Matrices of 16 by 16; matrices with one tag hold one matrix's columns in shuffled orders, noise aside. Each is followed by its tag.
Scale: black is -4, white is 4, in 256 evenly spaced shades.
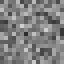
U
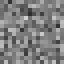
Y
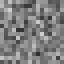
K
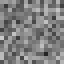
K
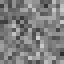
K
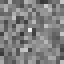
U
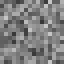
U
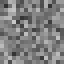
K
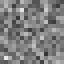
K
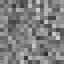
K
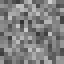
U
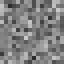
K
